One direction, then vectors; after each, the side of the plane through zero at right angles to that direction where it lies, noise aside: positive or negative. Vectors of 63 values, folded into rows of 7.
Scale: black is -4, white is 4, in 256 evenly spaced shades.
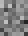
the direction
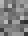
positive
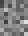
negative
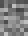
negative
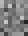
positive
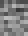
negative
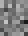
positive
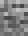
positive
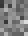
negative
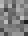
positive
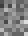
negative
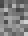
negative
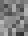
negative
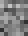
positive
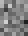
positive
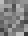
positive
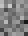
positive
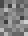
negative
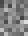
negative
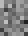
positive
